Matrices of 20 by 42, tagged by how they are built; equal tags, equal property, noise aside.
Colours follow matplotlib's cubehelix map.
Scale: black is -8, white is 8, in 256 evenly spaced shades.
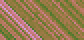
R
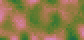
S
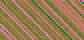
R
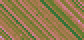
R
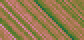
R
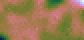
S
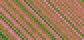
R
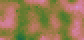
S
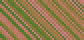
R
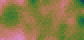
S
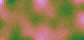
S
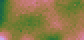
S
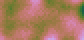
S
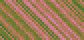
R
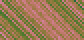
R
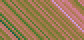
R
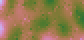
S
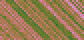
R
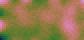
S
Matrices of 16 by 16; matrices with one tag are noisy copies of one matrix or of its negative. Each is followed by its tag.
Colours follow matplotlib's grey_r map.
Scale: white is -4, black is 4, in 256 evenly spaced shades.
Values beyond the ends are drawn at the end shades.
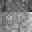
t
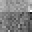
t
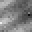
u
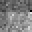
t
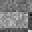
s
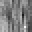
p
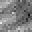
u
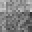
t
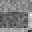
s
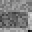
s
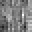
p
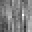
p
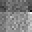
t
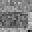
s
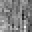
p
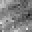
u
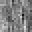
p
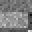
s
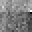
t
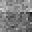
t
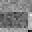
s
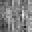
p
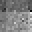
t
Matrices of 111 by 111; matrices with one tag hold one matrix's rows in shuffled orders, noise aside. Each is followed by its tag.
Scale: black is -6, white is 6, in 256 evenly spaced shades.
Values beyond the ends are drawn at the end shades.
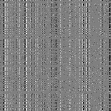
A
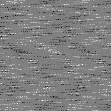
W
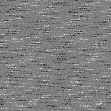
W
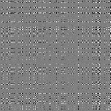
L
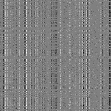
A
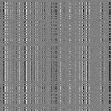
A
